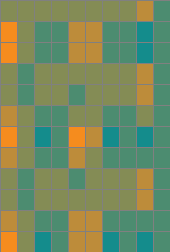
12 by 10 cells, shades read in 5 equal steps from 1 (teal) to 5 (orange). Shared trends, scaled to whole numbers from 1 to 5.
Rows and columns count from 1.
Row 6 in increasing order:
2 2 2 2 2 3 3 3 3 4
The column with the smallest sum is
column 10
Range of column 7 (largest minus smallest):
2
